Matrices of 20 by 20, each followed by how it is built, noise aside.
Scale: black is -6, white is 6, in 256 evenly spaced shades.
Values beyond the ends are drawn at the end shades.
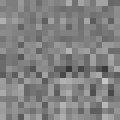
low rank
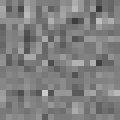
low rank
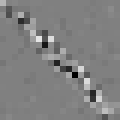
banded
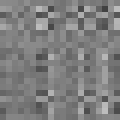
low rank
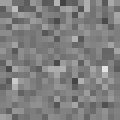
low rank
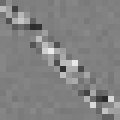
banded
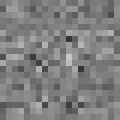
low rank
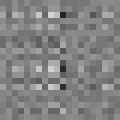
low rank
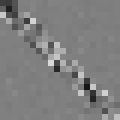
banded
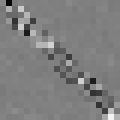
banded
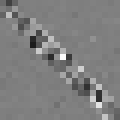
banded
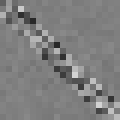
banded
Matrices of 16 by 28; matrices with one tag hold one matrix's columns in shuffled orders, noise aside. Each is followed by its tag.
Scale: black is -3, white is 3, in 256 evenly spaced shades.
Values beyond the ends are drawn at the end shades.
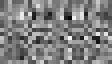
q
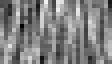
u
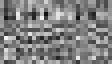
q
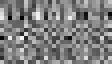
q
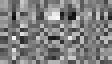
q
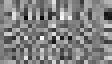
q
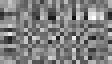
q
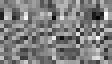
q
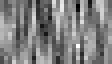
u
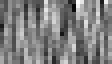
u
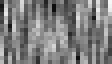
u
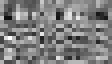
q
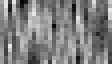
u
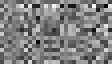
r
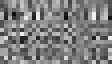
q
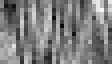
u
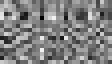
q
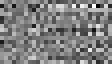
r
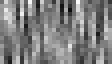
u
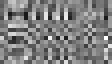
q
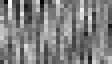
u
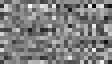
r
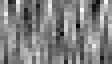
u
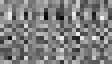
q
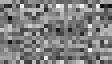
r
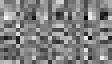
q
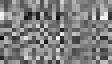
q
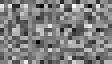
r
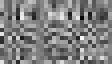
q
